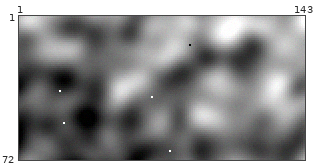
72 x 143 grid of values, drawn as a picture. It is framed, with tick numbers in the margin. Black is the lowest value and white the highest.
Ninth with the lowest average: bottom left. Slope: up to the top right. Lone odd cells: 5, 4 higher and 1 lower than their neighbours. Mirror symmetry: none.
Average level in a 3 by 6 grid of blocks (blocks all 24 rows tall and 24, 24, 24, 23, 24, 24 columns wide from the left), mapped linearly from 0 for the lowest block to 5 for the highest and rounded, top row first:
423445 | 114245 | 001232
